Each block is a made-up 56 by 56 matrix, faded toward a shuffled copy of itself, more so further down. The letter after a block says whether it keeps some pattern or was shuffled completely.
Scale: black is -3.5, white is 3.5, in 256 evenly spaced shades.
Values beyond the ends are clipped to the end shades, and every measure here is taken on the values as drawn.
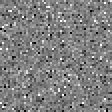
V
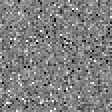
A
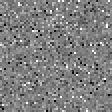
A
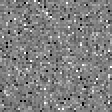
V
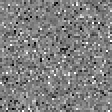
A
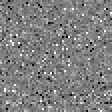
A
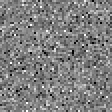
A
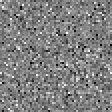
A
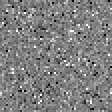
V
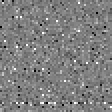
A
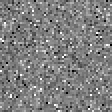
V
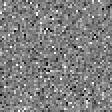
V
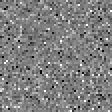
A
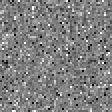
V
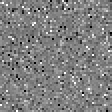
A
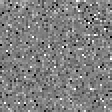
V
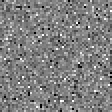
V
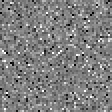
V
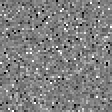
V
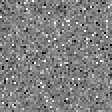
V
